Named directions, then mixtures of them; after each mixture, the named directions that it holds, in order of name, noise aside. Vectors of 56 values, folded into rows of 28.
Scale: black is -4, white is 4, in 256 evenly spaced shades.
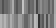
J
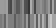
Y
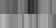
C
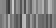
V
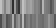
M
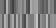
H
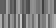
H, M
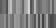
Y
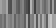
Y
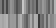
J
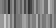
C, H, V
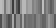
M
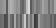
H, J, Y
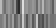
J, M, V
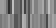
V, Y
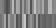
V, Y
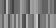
H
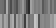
H, J, Y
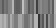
J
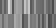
V, Y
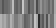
J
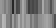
C, M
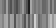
H, J, Y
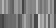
J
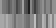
C, J, Y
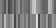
H, V
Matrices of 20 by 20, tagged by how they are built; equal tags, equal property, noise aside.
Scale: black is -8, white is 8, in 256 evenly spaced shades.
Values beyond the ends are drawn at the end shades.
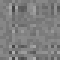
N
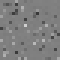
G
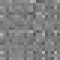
N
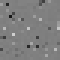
G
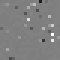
G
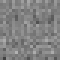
N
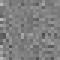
N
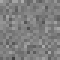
N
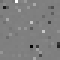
G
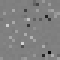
G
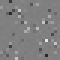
G
